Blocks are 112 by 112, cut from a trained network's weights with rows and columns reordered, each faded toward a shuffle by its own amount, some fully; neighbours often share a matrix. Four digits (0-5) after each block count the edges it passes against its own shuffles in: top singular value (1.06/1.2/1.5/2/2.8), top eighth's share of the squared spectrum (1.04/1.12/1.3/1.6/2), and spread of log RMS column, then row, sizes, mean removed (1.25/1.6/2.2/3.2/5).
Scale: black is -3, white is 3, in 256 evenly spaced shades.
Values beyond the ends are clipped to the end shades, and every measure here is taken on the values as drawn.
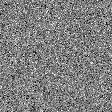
0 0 0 0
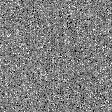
2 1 0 0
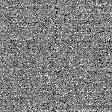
2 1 1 0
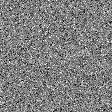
0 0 0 0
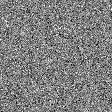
0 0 0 0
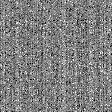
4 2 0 2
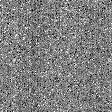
2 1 0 0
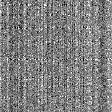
4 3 2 3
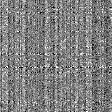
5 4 2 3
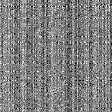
5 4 2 4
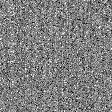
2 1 0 0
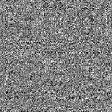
3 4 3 2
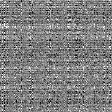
5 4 4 2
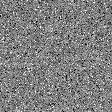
0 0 0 0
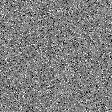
0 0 0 0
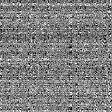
4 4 3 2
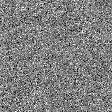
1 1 0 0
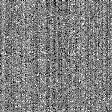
4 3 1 2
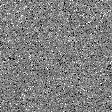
1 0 0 0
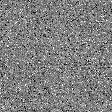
1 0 0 0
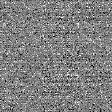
3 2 2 0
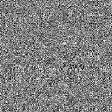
3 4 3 2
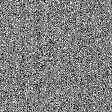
1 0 0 0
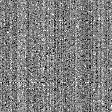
4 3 1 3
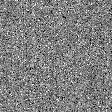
1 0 0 0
